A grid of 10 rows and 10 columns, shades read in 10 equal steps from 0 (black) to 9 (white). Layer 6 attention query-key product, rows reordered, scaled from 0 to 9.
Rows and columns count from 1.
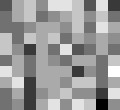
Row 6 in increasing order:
4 4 4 4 5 6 6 6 6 7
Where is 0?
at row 10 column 9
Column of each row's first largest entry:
5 3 9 1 6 10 10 2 10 5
